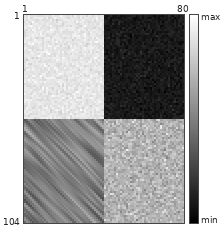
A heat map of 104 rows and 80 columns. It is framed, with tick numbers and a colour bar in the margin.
It is made of 2 by 2 panels. Panel 1,1: very high, fine-grained, faint in contrast. Panel 1,2: very low, fine-grained, faint in contrast. Panel 2,1: middling, slanting down to the right. Panel 2,2: high, fine-grained.
